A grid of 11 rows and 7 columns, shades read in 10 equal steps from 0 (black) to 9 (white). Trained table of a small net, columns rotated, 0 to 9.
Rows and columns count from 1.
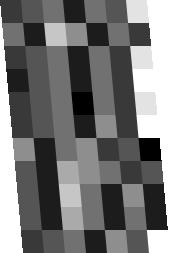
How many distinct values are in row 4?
5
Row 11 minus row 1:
0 0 0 0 1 0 1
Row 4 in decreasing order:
9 4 4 3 2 1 1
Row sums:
25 24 24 24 23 26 20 24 22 20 27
